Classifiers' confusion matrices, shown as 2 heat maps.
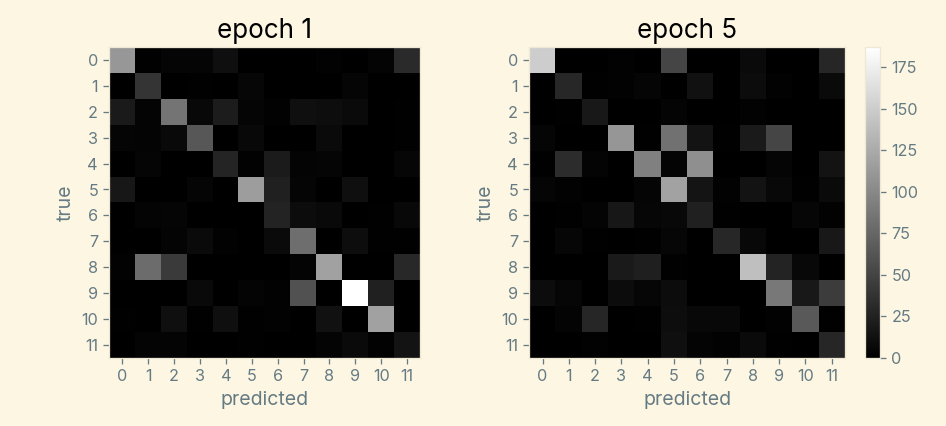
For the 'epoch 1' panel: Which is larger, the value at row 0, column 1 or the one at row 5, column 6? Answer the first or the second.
the second
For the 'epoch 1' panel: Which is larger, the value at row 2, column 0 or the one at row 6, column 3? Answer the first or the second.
the first
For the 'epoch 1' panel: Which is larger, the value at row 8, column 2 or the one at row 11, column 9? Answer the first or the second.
the first
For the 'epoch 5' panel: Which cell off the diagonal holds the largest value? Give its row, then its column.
4, 6
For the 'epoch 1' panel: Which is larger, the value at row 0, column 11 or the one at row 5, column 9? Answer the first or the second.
the first
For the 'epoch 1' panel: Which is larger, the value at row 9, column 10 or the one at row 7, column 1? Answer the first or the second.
the first
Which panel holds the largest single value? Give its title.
epoch 1
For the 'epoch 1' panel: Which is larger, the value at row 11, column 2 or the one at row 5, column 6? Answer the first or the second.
the second
